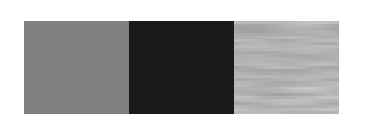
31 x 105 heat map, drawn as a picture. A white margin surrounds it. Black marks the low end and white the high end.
The table splits into one row of 3 panels. Panel 1,1: middling, flat. Panel 1,2: very low, flat. Panel 1,3: high, streaked across, faint in contrast.
